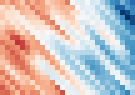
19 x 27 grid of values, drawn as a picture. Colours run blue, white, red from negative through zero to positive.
The field climbs toward the left. There are no lone odd cells. Streaks slant down to the right.
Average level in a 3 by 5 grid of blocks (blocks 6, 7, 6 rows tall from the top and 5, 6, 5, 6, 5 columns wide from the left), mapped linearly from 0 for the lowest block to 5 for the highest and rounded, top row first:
4 4 4 2 0 | 5 4 2 2 1 | 5 4 3 1 1
